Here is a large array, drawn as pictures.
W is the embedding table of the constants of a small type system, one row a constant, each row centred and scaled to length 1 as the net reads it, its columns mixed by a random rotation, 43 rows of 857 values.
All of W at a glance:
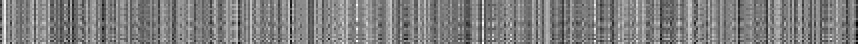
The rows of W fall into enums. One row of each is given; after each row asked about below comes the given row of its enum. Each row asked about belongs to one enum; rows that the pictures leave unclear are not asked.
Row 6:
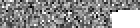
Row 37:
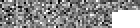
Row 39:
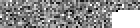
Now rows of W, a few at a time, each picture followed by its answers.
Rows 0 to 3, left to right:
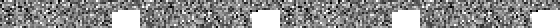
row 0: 37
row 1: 6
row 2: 37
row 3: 6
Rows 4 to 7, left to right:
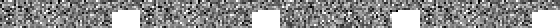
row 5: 37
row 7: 37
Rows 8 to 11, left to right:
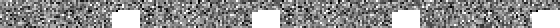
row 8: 39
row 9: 37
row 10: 37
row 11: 6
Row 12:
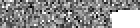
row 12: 6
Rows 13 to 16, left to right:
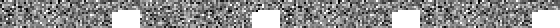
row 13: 37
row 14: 39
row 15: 37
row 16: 37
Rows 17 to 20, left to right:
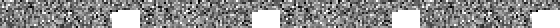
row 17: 6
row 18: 37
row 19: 37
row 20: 6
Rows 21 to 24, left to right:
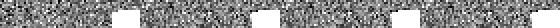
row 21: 37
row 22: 6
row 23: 6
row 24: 6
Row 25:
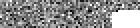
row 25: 39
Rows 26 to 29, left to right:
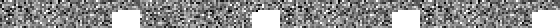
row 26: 37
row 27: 39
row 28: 37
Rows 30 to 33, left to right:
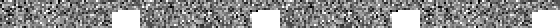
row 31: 6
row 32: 6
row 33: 37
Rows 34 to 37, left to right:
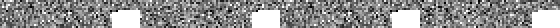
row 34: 6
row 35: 39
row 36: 6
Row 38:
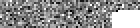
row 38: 39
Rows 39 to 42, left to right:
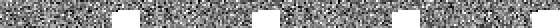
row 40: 37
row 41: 37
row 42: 6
